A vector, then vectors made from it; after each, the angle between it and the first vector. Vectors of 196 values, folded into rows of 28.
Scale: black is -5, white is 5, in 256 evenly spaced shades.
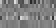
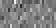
partly aligned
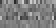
nearly opposite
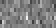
partly aligned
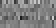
nearly opposite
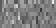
partly opposed
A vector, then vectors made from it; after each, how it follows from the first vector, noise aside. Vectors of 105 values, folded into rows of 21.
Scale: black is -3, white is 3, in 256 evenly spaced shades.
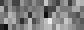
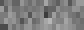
shrunk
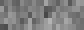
shrunk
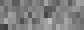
shrunk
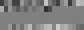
partly zeroed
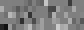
partly zeroed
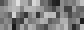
wrapped around
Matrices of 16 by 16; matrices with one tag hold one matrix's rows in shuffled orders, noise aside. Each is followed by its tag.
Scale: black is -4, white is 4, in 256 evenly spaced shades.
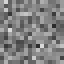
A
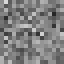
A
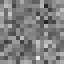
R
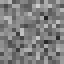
R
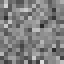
A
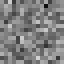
R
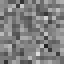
R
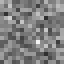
R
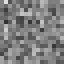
A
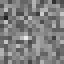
A
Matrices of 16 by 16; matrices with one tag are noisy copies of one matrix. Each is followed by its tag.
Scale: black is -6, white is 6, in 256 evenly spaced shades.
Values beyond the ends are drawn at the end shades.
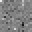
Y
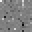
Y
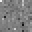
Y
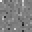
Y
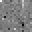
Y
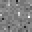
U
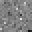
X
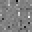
U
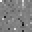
Y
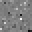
X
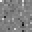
Y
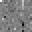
Y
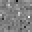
U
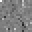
Y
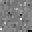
X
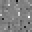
U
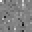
Y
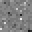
X
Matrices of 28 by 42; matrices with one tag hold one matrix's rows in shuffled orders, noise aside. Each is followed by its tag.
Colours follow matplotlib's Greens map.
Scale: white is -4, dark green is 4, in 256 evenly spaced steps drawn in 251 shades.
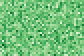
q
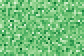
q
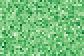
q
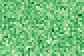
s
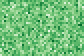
s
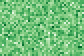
s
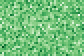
q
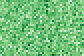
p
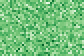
p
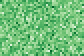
p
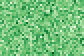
p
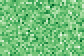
p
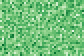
q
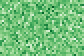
p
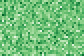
q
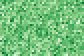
q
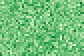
p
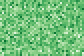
q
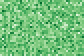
q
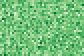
q
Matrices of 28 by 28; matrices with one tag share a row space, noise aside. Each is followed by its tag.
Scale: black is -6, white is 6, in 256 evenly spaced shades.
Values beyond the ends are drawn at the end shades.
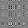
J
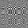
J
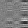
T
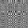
J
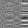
T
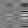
T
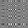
J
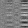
T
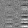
T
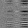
T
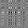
J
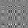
J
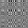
J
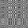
J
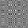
J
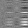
T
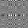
J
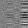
T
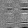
T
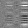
T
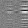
T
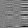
T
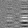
T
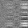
T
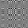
J
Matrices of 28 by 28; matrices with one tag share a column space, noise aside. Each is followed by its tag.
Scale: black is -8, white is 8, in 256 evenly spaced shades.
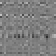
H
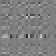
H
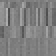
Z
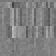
Z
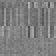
Z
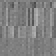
Z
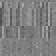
Z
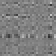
H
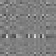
H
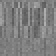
Z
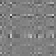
H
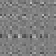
H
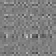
H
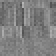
Z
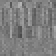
Z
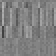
Z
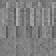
Z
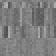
Z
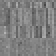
Z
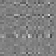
H
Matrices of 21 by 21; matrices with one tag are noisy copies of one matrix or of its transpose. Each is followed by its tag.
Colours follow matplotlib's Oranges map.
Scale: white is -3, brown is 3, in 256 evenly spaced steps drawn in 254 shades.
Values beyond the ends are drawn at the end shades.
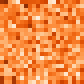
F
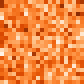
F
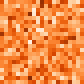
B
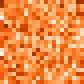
F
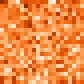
F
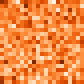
F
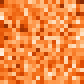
F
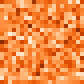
B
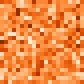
B
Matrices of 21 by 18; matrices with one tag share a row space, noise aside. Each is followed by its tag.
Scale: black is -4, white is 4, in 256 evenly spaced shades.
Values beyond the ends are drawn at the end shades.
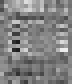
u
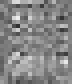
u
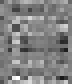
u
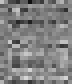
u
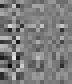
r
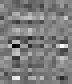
u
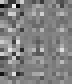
r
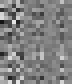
r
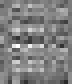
u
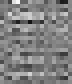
u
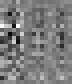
r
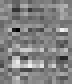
u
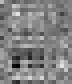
u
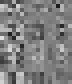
r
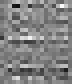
u
